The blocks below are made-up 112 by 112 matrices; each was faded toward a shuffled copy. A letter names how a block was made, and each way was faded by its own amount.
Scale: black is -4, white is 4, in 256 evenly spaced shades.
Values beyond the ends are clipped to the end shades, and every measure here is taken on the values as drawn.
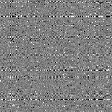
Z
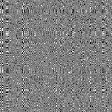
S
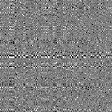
Z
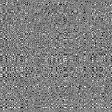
Z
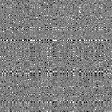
Z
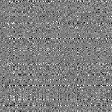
Z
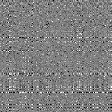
Z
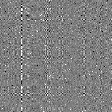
S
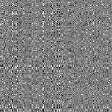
S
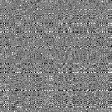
Z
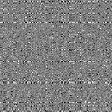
Z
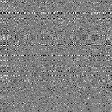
Z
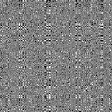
S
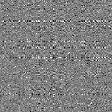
Z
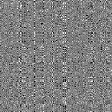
S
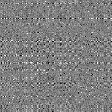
Z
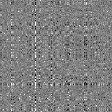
S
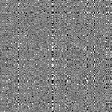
S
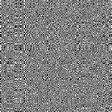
S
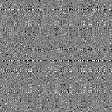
Z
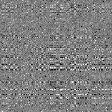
Z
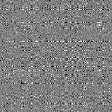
Z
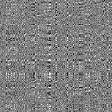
S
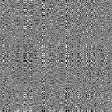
S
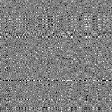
Z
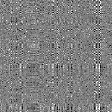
S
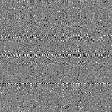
Z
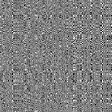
S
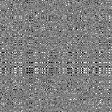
Z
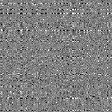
Z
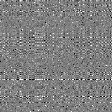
Z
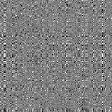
S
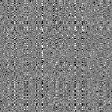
S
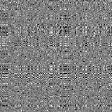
Z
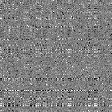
Z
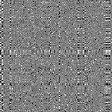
S
